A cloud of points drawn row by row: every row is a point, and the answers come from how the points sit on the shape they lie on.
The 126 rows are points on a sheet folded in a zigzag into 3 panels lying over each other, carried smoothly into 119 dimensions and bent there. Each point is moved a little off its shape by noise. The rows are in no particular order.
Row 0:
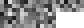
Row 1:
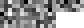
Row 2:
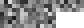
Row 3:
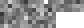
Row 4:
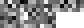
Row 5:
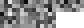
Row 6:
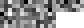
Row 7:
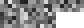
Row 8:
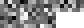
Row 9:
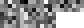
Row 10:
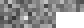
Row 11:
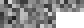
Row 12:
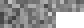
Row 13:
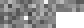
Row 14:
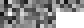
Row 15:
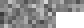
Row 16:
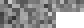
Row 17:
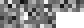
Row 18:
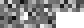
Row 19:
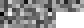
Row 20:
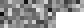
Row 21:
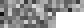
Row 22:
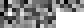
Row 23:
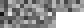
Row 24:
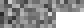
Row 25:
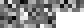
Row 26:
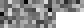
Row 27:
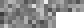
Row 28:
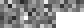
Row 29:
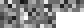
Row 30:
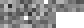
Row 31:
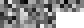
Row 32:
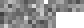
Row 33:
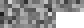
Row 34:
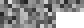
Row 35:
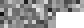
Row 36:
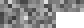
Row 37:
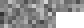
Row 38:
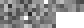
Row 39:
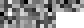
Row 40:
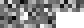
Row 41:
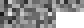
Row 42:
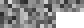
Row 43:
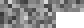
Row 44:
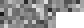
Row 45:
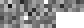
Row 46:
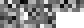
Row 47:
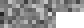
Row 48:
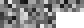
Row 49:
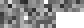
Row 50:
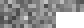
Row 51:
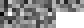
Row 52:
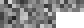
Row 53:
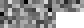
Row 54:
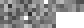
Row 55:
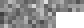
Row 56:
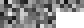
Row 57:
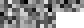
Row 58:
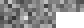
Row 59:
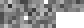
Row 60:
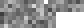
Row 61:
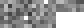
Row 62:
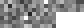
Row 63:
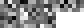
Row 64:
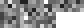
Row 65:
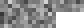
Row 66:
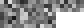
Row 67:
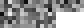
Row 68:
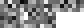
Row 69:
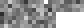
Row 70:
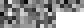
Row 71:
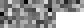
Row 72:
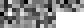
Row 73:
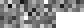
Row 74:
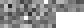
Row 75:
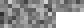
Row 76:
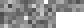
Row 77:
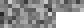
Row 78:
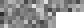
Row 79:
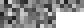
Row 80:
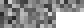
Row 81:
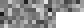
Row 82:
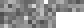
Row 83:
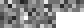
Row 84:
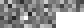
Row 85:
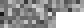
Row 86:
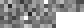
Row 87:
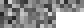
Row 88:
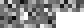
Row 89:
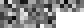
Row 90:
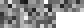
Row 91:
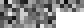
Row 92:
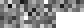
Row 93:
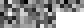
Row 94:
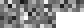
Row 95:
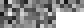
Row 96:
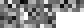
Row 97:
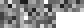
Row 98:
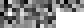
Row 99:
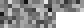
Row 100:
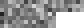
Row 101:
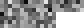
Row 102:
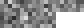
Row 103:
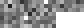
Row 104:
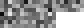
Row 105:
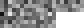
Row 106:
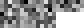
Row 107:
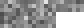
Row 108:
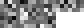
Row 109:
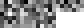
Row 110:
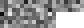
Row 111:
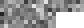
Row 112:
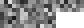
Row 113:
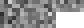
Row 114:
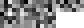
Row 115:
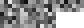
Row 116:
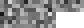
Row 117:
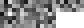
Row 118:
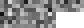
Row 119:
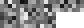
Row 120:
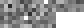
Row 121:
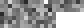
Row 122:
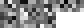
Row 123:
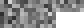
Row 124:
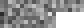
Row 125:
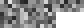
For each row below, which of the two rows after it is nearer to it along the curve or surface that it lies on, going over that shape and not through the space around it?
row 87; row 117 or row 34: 117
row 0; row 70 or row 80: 80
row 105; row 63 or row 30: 63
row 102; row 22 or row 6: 22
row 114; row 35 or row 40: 40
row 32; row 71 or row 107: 107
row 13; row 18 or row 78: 78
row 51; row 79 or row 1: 79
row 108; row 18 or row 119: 18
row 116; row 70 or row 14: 70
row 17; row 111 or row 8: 8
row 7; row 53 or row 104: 104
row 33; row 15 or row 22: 15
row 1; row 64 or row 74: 64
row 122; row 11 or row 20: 11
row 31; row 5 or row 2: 5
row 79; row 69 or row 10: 10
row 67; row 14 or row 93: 93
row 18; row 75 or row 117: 117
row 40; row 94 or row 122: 122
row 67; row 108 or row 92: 108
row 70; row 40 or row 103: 40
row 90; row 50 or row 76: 76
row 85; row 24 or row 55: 55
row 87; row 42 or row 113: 113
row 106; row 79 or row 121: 121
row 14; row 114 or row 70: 114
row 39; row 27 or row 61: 27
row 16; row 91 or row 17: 91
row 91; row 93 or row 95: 95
